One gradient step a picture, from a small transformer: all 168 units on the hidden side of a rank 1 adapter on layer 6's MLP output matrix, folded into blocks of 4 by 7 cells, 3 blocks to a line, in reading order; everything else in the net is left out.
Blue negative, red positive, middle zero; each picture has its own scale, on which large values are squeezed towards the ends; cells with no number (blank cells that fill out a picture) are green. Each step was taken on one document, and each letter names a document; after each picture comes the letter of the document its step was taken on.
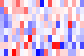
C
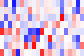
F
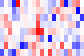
F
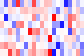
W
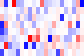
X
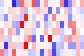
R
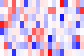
F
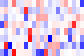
C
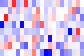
W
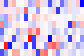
C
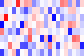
W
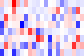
F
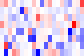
C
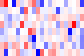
C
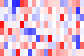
F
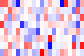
F
